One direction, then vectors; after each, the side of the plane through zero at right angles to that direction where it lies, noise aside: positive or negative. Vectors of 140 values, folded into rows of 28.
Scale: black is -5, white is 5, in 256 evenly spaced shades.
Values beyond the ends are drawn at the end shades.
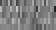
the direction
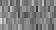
positive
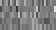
negative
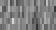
positive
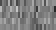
positive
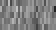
positive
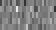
positive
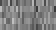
positive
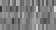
negative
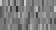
negative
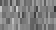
positive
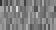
positive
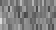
positive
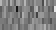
negative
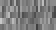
positive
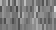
negative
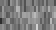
negative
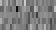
negative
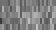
negative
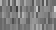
negative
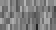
positive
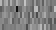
negative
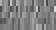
negative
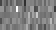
positive
